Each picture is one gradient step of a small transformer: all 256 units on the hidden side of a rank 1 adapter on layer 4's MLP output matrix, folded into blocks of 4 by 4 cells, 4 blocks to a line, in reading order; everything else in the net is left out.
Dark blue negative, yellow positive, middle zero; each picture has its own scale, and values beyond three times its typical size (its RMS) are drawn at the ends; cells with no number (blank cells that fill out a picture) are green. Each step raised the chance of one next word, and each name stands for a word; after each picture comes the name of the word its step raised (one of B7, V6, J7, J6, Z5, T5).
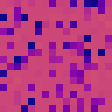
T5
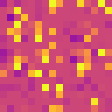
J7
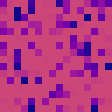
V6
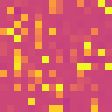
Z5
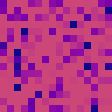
V6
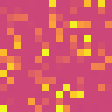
J7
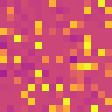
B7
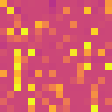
Z5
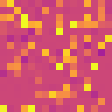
J7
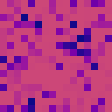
B7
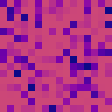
V6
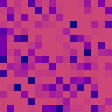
V6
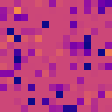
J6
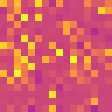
Z5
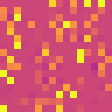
B7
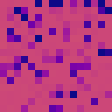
V6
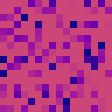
J6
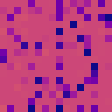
T5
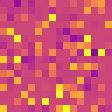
B7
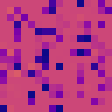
J6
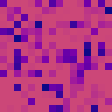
J6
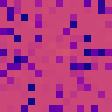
T5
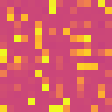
Z5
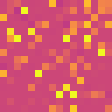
Z5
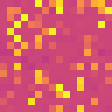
J7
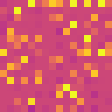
J7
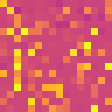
Z5
